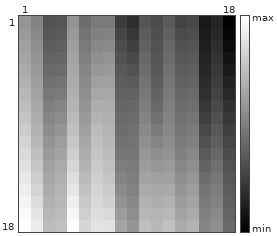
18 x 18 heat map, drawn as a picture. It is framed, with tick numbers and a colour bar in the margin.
Histogram: bell-shaped. Grain: streaks running down. Ninth with the lowest average: top right. Slope: up to the bottom left. Ninth with the highest average: bottom left.
